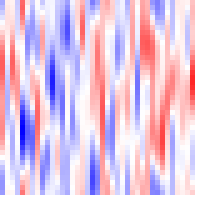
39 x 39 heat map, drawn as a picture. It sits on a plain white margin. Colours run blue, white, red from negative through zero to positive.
Average level on the scale: 50%. Grain: streaks running down. Ninth with the highest average: middle right. Histogram: bell-shaped.
